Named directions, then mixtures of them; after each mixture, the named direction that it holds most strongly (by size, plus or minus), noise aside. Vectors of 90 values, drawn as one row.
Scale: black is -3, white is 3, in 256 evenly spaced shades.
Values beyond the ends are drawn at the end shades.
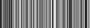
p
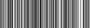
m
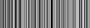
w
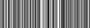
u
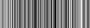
p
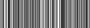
u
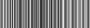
u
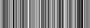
m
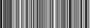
p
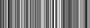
u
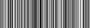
m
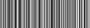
w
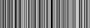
w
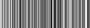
p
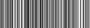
m
